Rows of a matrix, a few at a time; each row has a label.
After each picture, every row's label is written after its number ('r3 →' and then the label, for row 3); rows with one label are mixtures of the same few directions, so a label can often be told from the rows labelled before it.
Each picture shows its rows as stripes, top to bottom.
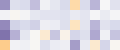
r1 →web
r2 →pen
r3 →web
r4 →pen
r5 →web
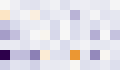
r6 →pen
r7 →web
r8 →pen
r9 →pen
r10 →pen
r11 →web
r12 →web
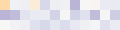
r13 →web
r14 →pen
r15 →pen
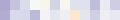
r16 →pen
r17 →web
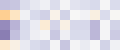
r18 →pen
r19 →pen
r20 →pen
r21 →pen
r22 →pen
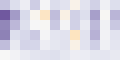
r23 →web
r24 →pen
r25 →pen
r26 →web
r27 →web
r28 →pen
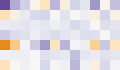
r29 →pen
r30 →pen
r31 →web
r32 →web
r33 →pen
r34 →web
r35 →web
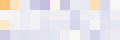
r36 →pen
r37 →web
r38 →web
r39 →web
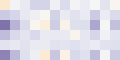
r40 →pen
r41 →pen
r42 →pen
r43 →web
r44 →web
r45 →pen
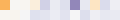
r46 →web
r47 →pen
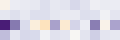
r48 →web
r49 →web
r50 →pen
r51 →web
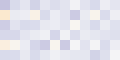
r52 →web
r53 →web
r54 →web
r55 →pen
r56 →pen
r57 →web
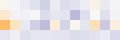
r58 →pen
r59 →web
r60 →pen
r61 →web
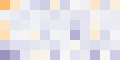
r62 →pen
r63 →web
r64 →web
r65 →web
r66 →web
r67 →pen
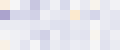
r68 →pen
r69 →web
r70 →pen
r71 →pen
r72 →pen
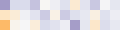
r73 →web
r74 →pen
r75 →web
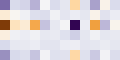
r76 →web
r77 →pen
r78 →web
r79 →web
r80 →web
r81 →web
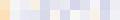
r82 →web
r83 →pen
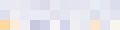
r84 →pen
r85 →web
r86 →pen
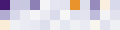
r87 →web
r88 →pen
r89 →pen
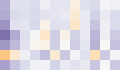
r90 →web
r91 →web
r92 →web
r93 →pen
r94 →pen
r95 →pen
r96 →pen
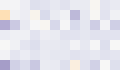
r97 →pen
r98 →web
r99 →pen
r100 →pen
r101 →pen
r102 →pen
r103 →web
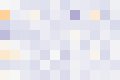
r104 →pen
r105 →web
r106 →pen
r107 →web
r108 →pen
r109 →pen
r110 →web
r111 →pen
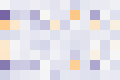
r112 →web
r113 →web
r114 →pen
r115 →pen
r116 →pen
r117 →web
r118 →web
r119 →pen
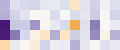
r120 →web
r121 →pen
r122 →web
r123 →pen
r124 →web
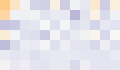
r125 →pen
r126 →web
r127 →pen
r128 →pen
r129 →pen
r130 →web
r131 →web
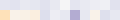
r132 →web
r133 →web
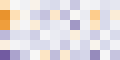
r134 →web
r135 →pen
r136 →web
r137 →web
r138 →pen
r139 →pen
